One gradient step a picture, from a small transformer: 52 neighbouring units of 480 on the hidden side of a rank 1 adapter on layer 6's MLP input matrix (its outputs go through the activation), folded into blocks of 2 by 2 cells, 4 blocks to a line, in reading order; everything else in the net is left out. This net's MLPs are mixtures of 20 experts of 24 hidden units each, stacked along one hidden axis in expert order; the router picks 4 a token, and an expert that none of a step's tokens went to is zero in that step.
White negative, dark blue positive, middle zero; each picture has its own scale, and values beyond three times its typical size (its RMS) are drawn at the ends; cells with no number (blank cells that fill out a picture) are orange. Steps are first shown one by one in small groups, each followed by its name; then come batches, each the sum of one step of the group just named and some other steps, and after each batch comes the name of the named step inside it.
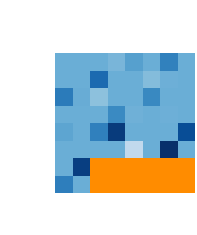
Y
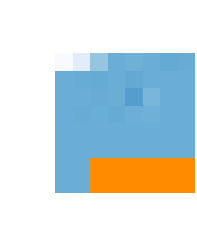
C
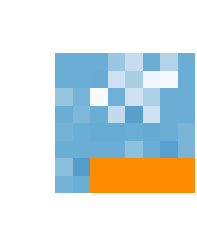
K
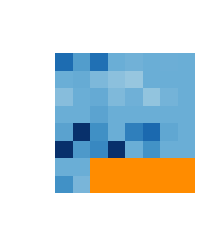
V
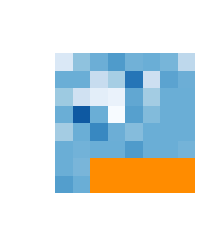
C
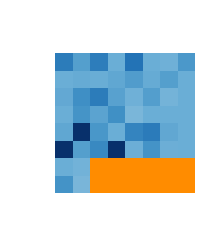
V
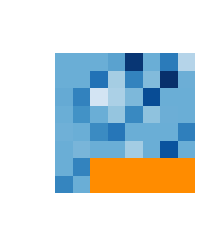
Y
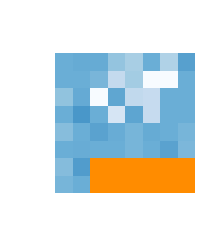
K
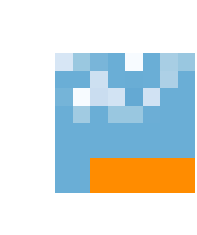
C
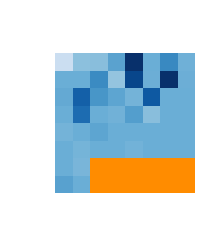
C
